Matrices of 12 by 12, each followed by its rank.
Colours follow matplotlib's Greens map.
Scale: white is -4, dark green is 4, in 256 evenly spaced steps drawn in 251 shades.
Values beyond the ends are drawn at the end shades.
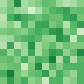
full rank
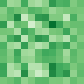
two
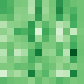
two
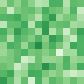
full rank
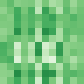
two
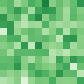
full rank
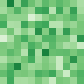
full rank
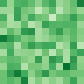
full rank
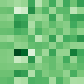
two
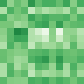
two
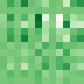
two
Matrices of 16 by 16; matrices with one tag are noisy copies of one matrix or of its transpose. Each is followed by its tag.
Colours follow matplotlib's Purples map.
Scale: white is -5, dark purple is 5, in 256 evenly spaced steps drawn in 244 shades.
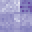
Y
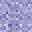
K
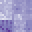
Y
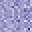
K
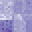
Y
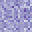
K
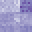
Y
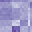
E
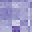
E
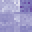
Y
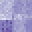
Y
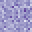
K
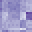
E
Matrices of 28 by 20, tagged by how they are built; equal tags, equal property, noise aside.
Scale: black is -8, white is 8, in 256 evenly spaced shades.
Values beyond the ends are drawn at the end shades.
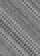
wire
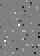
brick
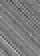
wire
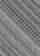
wire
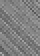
wire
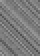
wire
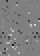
brick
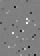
brick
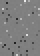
brick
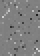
brick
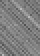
wire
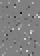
brick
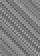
wire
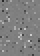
brick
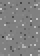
brick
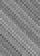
wire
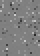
brick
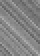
wire
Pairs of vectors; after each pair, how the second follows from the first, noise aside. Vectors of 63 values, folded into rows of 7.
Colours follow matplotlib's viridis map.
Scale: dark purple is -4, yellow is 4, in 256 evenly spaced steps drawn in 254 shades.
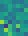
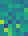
copied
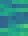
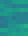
shrunk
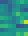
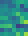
copied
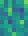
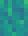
shrunk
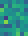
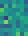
copied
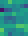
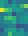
negated
